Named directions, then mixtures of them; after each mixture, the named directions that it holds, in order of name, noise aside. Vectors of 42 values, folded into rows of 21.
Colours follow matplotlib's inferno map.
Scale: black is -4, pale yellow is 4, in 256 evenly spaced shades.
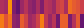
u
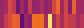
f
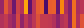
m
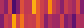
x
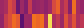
f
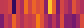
m, x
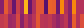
m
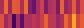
m, x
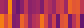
u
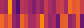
u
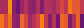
u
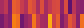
f, u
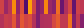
m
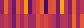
m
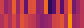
m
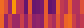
m, x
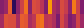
m, u, x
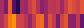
f, u, x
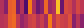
f, m
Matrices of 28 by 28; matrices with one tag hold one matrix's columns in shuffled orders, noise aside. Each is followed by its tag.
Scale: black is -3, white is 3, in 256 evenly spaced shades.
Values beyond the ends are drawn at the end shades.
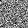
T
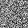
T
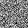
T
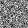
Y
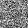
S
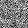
S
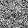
S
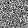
Y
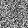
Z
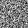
Y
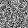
Y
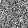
Y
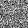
S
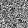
Z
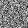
Y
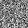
Z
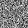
Z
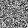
Z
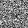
S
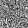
Z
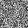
Z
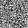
Z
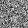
Y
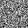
Y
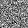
T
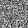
Z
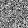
Z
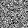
T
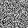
T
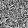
Z
